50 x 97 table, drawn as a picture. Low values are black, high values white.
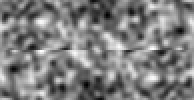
The texture is blotchy. The centre is the ninth with the highest average. On average the colour sits 50% of the way up the scale. It looks the same turned upside down.
